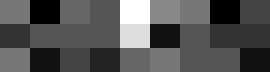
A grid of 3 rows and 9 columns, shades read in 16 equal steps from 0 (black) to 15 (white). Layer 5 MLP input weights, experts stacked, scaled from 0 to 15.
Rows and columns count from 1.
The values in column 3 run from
4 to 6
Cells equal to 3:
3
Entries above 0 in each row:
7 9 9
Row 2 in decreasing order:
13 5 5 5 5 3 3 3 1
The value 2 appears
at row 3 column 4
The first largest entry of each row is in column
5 5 1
